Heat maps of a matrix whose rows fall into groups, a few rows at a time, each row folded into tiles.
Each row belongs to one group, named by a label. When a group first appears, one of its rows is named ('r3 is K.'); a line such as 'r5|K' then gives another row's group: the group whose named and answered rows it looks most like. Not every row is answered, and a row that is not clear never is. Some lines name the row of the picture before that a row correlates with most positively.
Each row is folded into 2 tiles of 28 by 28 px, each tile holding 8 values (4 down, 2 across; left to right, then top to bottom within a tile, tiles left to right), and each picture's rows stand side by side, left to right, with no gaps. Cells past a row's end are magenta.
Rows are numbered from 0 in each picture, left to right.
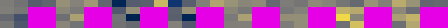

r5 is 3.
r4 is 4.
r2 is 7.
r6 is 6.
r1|4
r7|4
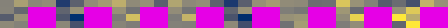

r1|7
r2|4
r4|7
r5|4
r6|4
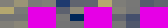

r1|7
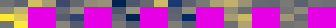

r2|7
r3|7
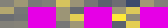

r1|4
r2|6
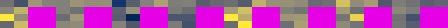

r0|6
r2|7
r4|6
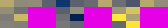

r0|4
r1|7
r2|6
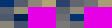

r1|7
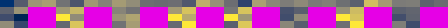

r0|7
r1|6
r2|4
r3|6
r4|6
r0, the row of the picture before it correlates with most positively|0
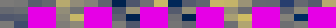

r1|4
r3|7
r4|4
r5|7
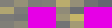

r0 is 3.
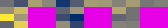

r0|6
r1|7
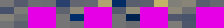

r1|7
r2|7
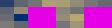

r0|7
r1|4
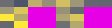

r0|6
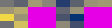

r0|6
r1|7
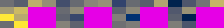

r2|7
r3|7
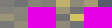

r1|4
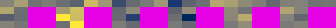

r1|6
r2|7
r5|3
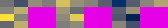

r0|6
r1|4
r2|7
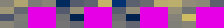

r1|7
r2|7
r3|4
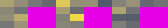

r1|4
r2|3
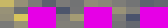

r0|4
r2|3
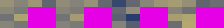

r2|7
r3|4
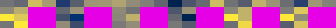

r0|6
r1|7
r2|4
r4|6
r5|6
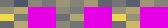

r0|6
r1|4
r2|6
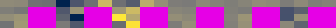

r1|7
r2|6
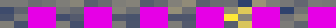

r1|3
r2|3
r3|3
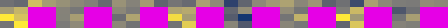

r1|4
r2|4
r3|6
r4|7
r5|4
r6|6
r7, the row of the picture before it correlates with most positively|5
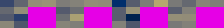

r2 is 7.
